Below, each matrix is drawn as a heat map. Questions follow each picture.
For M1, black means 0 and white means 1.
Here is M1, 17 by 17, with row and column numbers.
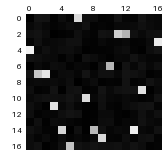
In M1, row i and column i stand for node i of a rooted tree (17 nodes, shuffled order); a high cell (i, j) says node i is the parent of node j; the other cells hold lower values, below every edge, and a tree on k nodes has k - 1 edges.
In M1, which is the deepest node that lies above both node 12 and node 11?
2
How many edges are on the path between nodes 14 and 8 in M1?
1
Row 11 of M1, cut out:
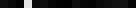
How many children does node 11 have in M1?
1
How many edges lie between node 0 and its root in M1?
4
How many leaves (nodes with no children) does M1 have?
5
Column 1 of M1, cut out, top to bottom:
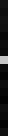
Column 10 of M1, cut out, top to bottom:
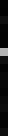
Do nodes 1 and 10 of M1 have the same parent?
no
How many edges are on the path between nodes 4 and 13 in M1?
2
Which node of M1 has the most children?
14
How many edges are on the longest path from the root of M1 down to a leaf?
12
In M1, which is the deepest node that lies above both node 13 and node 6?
14
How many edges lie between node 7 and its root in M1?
7
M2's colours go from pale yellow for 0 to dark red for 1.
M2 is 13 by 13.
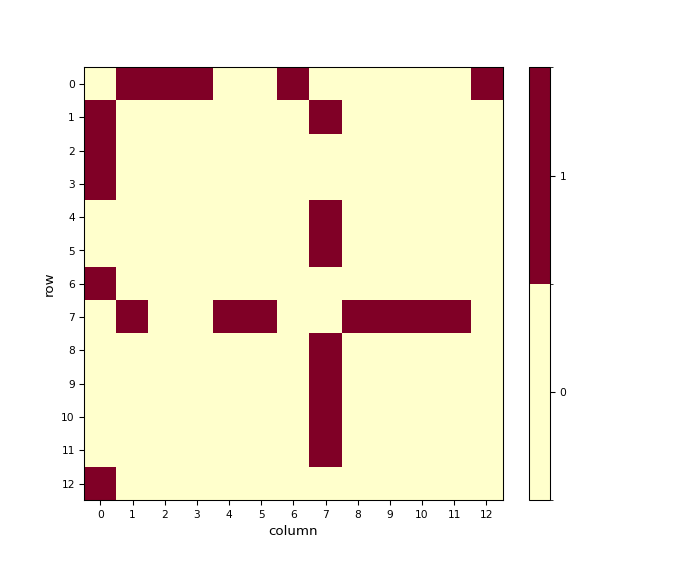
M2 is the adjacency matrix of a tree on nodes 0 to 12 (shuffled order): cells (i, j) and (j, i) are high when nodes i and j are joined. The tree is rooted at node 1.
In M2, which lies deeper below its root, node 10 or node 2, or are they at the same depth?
the same depth
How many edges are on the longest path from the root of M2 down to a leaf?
2
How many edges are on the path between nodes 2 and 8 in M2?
4
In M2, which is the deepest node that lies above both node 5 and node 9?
7
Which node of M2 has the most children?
7
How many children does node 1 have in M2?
2
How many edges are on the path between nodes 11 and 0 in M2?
3
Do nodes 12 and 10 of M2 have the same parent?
no
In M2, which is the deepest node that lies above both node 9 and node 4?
7
